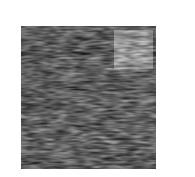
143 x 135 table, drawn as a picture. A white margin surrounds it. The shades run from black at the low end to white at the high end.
Mirror symmetry: none. Grain: streaks across. Ninth with the highest average: top right. Odd patch: higher, in the top right.
